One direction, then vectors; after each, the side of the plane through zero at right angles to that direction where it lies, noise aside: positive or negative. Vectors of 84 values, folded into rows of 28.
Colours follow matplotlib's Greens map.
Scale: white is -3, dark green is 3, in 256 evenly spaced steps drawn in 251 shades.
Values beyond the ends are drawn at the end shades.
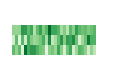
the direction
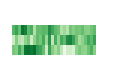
positive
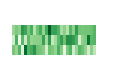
positive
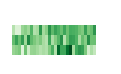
positive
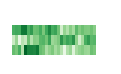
positive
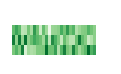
negative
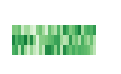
negative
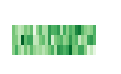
positive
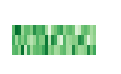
negative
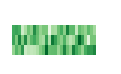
negative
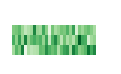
negative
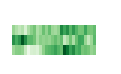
negative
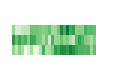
negative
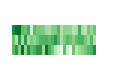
negative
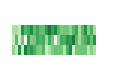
positive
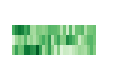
positive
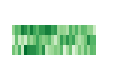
positive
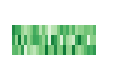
negative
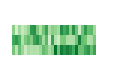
negative
